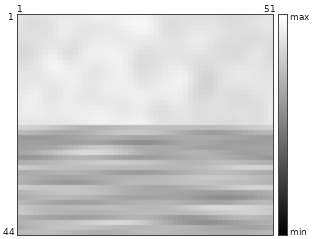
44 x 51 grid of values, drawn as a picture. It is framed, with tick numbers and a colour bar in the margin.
It is made of 2 by 1 panels. Panel 1,1: very high, blotchy, faint in contrast. Panel 2,1: high, streaked across.
